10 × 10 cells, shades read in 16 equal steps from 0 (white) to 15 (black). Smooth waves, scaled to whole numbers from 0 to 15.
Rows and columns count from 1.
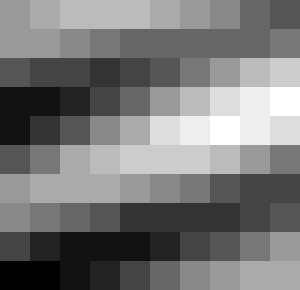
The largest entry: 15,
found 2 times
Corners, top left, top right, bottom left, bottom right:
6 10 15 5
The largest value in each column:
15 15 14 14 14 13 12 12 11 11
